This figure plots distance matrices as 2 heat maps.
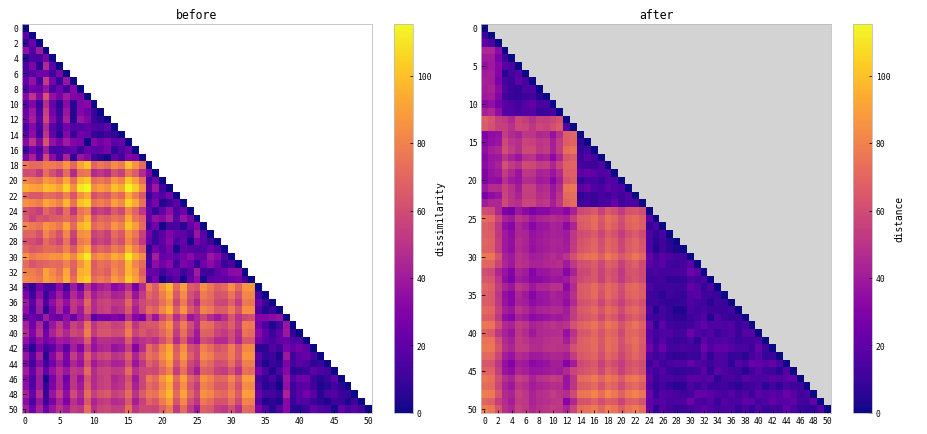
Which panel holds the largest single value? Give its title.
before
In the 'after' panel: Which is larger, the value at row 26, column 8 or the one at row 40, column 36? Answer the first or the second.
the first
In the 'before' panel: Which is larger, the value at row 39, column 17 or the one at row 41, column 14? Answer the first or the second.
the first
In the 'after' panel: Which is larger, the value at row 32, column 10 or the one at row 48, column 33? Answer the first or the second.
the first
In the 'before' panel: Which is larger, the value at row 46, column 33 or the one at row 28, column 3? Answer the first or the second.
the first
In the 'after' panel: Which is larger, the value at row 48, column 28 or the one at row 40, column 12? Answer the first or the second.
the second
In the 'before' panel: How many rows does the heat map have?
51
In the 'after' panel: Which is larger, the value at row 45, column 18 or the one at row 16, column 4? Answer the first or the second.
the first
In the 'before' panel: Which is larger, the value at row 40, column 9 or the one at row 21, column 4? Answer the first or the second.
the second
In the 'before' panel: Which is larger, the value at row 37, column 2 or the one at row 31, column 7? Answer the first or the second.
the second
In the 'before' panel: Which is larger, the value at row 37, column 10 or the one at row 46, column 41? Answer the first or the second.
the first
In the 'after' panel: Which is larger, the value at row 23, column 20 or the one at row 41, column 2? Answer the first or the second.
the second
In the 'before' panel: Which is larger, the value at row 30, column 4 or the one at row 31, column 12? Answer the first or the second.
the first
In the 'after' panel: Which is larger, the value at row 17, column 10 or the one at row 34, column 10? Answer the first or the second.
the second
